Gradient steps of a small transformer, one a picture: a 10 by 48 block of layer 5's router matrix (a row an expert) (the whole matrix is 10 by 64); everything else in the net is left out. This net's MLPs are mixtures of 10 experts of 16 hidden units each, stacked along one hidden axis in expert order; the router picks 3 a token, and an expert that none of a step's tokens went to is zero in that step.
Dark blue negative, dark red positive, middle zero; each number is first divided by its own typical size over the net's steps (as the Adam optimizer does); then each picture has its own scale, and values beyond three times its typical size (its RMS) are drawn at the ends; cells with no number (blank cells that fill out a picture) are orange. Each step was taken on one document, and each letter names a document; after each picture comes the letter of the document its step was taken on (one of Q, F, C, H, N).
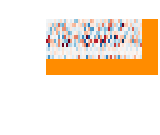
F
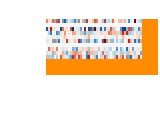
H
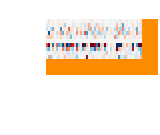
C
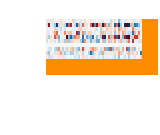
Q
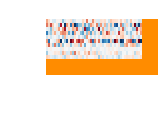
F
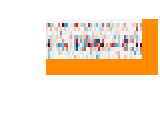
C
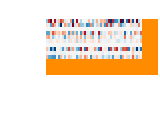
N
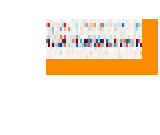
C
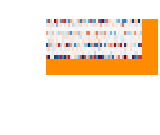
N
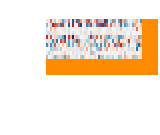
N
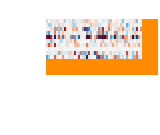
F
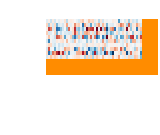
Q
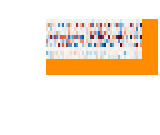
N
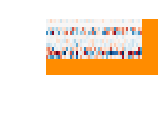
H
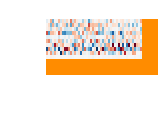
Q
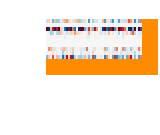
H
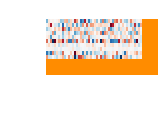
F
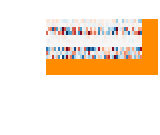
H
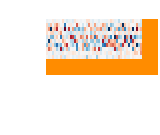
C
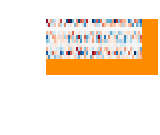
N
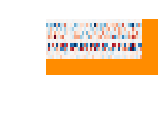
Q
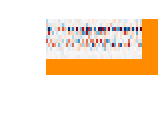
F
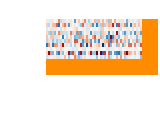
F
